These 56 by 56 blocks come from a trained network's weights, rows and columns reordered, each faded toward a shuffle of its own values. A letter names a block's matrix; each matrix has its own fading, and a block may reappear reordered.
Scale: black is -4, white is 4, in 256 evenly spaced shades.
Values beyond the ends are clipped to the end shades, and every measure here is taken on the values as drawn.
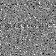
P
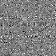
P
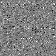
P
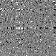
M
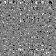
M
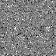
P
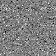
P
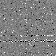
M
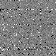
M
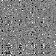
M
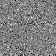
P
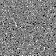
P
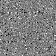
P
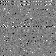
M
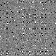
M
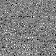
P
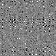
M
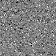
P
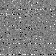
M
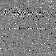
M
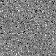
P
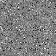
P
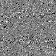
P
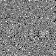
P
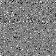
P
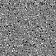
P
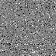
P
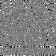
M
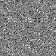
P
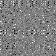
M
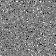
P
